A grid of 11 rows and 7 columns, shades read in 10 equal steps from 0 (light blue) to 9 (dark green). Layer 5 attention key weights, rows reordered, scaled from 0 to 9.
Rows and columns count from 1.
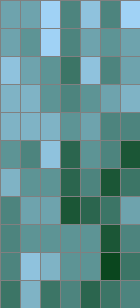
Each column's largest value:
6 5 6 8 7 9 8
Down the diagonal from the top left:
3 4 4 5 3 5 6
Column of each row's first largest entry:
4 4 4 4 6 7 6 4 6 6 5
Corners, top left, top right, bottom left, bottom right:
3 0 6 5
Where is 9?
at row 10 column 6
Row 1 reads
3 3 0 5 1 5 0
